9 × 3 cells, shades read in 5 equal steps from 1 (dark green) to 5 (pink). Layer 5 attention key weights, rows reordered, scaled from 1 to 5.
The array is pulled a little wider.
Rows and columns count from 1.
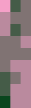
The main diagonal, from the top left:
5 3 3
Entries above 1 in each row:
3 3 3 3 3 3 3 3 2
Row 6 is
3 4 4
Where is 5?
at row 1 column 1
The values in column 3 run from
3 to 4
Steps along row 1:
down up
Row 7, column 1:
2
